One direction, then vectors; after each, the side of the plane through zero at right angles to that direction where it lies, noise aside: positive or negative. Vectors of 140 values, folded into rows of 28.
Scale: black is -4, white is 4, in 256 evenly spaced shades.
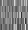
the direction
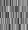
positive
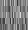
positive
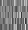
positive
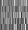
positive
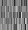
negative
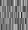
positive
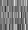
positive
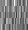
positive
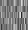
positive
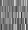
positive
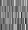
positive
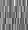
positive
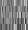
positive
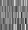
positive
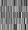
negative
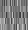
negative
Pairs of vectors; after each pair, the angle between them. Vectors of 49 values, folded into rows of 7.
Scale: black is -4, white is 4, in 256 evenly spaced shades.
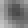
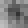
nearly parallel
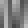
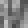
nearly parallel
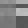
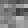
nearly opposite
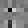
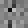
nearly parallel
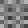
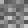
nearly opposite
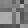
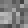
nearly parallel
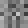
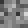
partly opposed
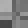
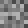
orthogonal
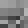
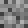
orthogonal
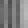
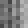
nearly parallel
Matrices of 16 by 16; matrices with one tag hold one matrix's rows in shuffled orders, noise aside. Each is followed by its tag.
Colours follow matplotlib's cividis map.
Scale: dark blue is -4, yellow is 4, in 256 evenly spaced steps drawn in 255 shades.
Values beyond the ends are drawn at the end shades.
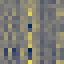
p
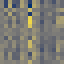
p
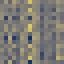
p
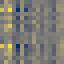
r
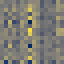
p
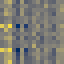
r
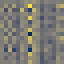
p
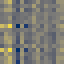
r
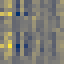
r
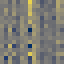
p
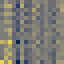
r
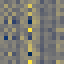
p
